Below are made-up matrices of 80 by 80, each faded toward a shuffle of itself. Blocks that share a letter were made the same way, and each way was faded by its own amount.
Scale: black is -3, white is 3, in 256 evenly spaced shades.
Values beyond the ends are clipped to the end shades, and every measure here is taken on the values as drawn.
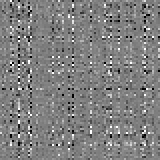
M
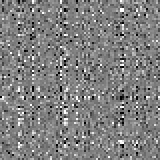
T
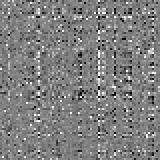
T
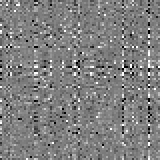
T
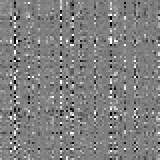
M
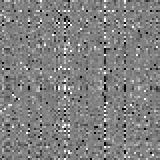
T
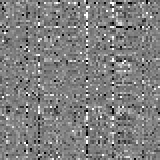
T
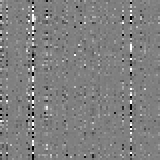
M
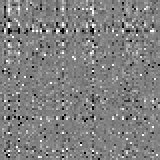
T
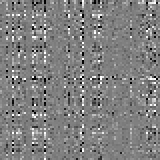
M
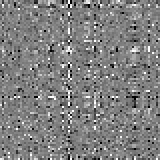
T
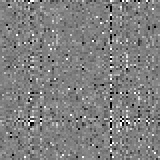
T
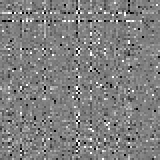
T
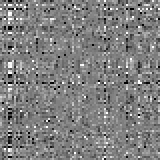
T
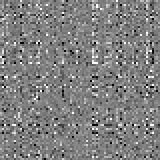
T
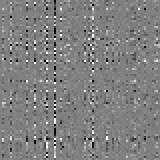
M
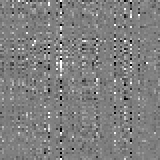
M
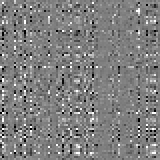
M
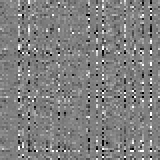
M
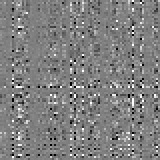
M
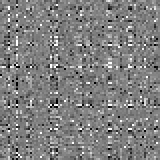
T
